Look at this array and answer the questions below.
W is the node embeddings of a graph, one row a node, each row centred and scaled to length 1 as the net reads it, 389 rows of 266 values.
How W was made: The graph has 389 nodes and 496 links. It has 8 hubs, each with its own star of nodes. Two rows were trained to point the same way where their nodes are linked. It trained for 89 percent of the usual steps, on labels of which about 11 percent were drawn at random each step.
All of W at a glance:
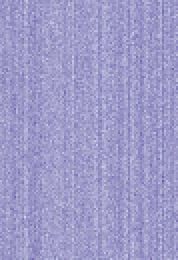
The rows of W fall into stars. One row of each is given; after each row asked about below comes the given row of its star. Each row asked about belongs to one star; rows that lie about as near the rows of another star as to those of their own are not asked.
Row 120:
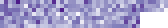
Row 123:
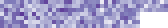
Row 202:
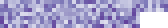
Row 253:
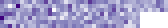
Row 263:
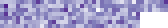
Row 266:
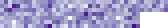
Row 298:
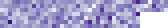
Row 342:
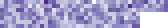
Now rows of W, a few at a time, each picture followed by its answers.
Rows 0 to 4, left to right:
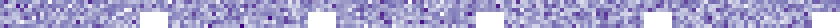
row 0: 253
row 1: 342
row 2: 342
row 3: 266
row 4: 298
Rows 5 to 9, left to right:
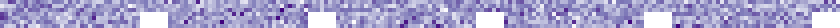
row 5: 263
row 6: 123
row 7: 266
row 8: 342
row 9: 253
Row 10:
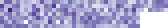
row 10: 123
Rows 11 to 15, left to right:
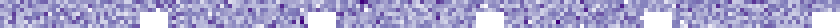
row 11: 298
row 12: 253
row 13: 263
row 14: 123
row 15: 263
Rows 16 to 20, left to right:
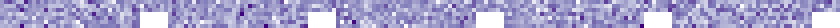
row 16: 266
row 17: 263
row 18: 120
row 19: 202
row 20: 120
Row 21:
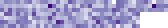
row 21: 123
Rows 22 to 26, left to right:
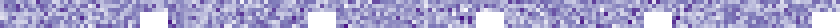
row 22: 266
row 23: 202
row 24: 253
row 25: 253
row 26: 298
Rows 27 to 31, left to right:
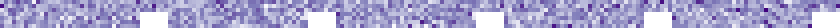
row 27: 298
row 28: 123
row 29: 342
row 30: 266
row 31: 263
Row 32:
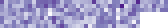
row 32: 266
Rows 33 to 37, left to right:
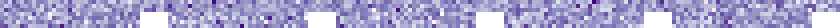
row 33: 266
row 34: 342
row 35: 342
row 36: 266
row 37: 202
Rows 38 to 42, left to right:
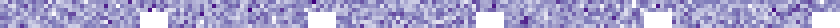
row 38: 263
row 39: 123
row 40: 298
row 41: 123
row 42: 298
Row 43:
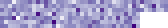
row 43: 202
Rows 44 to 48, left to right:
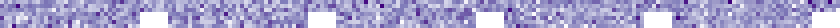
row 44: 266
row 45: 342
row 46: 123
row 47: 202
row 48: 120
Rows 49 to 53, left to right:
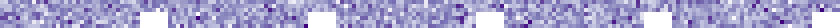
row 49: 298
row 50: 202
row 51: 253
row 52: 253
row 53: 263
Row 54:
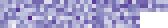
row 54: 263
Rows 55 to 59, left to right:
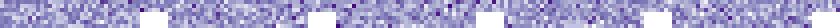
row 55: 263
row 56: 253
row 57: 266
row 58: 342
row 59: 202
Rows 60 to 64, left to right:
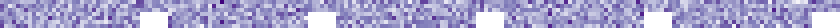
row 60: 120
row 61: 123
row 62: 202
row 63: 266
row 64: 202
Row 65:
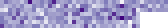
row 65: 123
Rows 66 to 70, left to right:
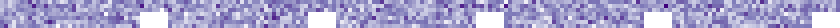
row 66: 342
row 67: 298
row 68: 298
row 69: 342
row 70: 266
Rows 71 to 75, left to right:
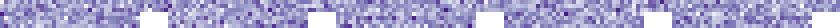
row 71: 342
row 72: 298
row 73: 202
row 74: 123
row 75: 123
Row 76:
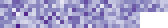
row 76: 120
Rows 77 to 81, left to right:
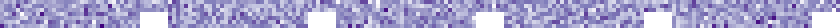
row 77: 266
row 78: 202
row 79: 202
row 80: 298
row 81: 342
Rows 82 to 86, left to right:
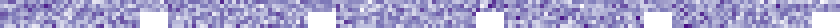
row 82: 342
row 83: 298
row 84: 298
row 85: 298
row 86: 123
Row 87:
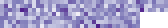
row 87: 120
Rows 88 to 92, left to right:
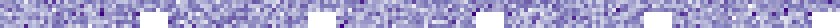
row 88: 298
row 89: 202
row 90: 298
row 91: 298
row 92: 298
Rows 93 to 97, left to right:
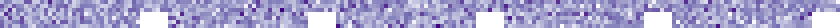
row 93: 123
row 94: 298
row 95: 266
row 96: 298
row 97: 120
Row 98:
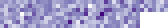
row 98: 266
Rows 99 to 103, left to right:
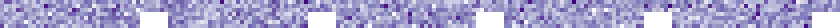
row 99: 123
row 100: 298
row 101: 123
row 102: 263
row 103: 266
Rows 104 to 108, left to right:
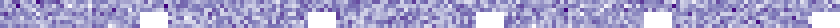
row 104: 253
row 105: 266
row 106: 298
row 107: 120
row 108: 342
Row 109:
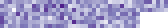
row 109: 123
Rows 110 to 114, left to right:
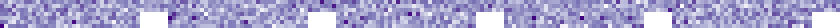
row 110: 123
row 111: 253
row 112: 298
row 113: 202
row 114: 298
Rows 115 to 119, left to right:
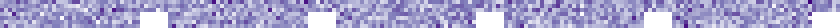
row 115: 298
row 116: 298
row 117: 123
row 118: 120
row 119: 120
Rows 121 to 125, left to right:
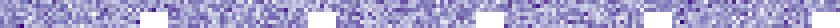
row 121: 120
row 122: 202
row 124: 298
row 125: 298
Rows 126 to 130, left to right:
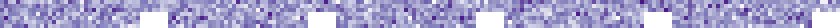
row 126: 120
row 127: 298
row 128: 202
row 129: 298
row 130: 123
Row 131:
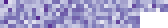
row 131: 123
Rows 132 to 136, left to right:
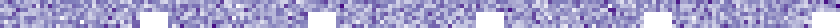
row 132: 298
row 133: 120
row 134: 263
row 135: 202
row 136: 253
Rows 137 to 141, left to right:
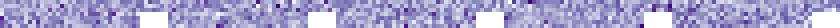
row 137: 123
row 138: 266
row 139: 266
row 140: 263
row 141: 253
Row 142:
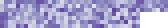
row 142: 263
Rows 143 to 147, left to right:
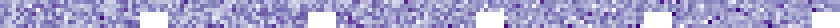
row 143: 342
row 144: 266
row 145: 120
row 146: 266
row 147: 263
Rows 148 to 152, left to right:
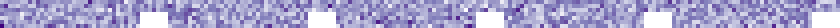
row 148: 266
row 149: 342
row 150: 253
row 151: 202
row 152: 342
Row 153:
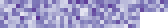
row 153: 263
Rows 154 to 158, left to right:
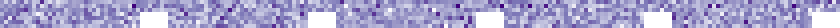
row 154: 120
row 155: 266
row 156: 253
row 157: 253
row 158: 123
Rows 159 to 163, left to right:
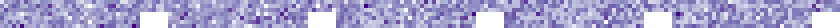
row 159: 266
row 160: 123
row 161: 120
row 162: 263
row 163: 253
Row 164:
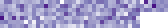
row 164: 123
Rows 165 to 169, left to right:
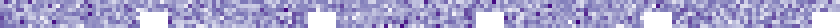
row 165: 123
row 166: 342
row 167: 266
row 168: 123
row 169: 120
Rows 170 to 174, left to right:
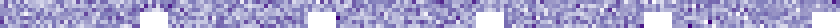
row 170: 202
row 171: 202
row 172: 263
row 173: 202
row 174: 263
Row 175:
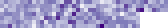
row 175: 342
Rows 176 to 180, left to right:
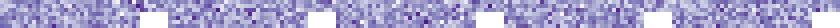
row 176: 263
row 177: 253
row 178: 123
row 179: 120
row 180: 202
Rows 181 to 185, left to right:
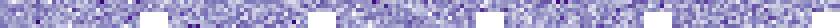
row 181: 120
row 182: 253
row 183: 298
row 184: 298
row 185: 263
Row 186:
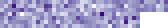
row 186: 266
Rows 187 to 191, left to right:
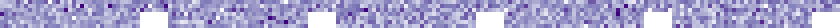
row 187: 263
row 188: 263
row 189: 120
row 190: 123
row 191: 298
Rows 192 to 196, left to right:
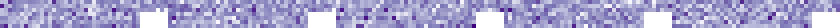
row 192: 298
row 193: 120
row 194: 202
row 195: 202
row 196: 342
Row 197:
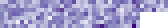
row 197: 266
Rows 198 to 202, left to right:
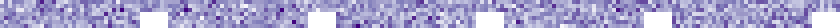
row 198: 120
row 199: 253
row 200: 263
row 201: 298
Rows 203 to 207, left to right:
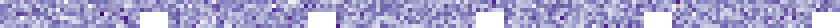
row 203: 253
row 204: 202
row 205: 120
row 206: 342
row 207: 253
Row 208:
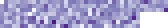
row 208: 202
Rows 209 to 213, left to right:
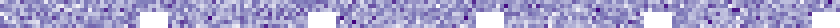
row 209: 202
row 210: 120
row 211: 120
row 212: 342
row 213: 120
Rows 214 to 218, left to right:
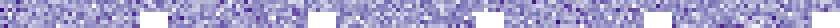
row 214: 298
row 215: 123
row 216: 342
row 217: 123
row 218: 266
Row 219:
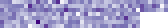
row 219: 120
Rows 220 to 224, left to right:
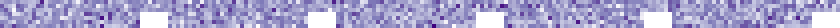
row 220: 123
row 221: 342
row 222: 263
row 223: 342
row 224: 253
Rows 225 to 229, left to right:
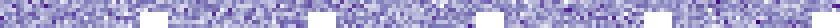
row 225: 123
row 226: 342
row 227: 202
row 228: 120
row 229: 342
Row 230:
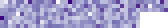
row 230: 263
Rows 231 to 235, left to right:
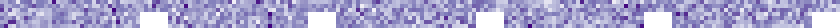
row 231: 298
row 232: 266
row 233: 120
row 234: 123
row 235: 123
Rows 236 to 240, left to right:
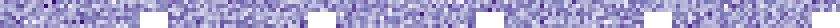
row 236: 123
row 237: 298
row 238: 266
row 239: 120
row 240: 253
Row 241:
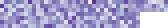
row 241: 123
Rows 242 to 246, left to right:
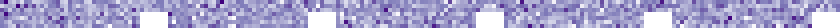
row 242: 253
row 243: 120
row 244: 202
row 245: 120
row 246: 202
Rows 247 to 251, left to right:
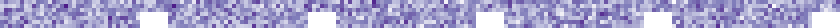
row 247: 123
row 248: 120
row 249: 266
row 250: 253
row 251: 202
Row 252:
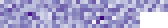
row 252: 123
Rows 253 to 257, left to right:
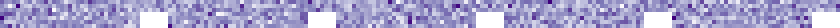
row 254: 266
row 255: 123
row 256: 263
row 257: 253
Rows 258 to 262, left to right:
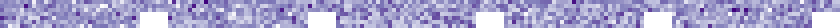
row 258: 202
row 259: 253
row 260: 342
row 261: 298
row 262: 120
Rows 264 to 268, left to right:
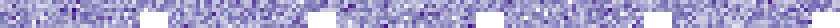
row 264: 123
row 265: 120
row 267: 253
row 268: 120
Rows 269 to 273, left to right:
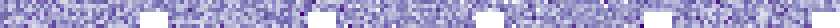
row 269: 253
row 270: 342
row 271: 202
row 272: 202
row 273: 298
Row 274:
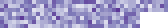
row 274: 202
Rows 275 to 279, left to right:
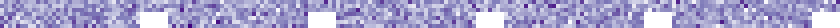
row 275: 123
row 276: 266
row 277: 253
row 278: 123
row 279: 342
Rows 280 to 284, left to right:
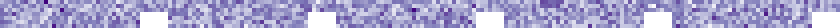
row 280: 298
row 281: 342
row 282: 202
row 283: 120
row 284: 202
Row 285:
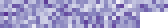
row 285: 123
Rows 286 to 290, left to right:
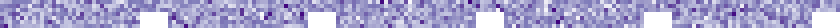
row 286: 298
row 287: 298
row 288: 342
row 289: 202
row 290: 342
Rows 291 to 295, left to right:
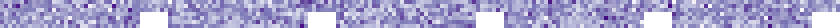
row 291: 266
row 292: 342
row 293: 298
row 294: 342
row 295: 342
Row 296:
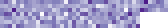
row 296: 253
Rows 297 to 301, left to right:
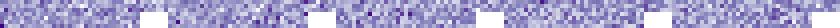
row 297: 266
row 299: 123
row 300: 120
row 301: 298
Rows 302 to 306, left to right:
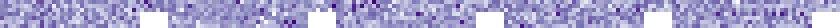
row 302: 253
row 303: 342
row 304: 253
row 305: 120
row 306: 253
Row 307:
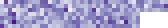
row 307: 120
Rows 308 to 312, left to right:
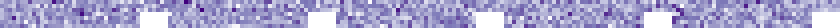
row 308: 123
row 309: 120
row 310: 342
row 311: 202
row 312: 202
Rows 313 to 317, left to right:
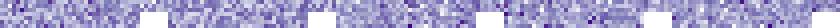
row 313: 266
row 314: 266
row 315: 342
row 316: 342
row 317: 263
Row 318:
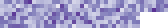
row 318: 123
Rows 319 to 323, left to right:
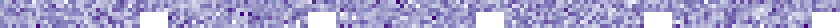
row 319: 266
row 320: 123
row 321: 266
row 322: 266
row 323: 298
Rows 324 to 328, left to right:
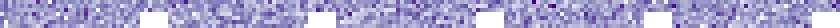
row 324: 120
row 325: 266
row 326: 298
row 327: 123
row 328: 342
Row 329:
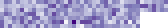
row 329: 123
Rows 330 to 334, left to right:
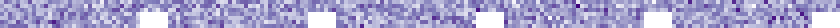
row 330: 123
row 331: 298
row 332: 342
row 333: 202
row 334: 266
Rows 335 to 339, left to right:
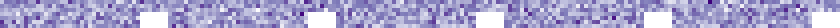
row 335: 298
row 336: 298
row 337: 263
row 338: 120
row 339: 253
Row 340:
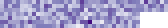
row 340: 123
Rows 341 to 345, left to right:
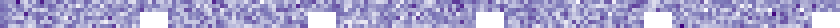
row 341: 120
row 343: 342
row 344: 342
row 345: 253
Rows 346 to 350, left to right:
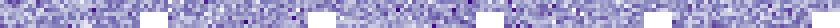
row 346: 266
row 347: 253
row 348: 342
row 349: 120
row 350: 202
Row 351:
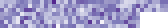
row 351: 202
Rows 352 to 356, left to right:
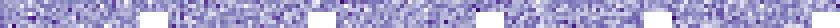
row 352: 202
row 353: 298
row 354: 263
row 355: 202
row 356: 253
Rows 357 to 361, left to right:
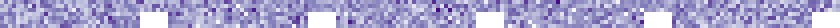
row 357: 266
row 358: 120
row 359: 298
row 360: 120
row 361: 120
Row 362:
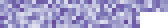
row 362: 298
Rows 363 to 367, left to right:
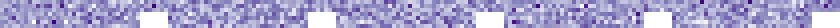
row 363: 123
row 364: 202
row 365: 342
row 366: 298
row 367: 123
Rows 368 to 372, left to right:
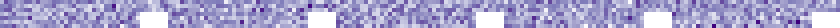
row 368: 202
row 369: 253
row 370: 123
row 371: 202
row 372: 342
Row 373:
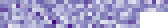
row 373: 202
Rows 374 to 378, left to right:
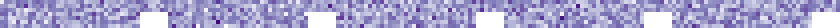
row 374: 263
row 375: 342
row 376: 298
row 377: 298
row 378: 266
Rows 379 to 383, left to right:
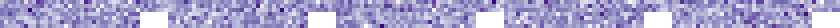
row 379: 120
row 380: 298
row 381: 120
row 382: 266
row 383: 298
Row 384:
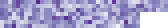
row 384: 253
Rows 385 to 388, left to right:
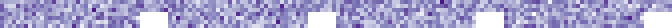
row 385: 342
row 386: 266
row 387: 263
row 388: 202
